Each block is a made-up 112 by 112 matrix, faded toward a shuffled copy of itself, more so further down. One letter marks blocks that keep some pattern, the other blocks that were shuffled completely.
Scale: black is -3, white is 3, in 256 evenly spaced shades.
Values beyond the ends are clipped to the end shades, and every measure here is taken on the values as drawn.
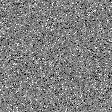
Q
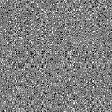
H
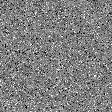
Q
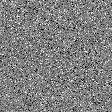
Q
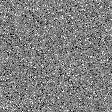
Q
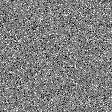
Q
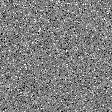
Q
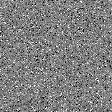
Q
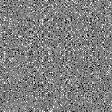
H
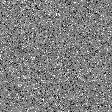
Q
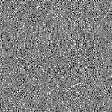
H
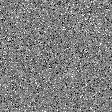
Q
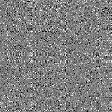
H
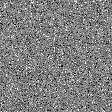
Q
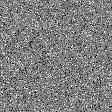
Q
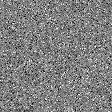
Q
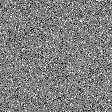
Q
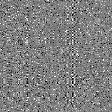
H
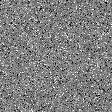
Q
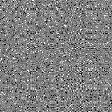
H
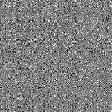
H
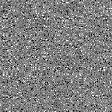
H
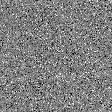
Q
